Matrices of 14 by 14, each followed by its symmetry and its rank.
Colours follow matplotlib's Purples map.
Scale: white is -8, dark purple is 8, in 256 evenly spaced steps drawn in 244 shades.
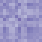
symmetric, rank two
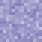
neither, full rank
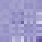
symmetric, rank two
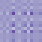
symmetric, rank one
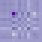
symmetric, rank two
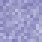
neither, full rank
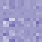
neither, rank two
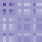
symmetric, rank one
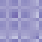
symmetric, rank one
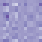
neither, rank two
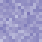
neither, full rank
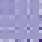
symmetric, rank one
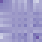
symmetric, rank two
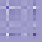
symmetric, rank one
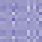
neither, rank two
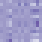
neither, rank two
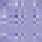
symmetric, rank two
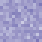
neither, full rank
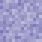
neither, full rank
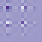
symmetric, rank one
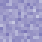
neither, full rank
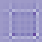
symmetric, rank one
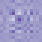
symmetric, rank two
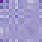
symmetric, rank two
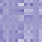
neither, rank two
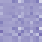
neither, rank two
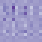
neither, rank two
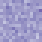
neither, full rank
